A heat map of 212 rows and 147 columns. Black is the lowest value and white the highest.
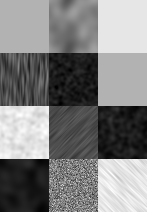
It is made of 4 by 3 panels. Panel 1,1: high, flat. Panel 1,2: middling, smooth. Panel 1,3: very high, flat. Panel 2,1: low, streaked downward. Panel 2,2: very low, blotchy, faint in contrast. Panel 2,3: high, flat. Panel 3,1: very high, blotchy, faint in contrast. Panel 3,2: low, slanting up to the right, faint in contrast. Panel 3,3: very low, blotchy, faint in contrast. Panel 4,1: very low, smooth, faint in contrast. Panel 4,2: middling, fine-grained, strong in contrast. Panel 4,3: very high, slanting down to the right, faint in contrast.
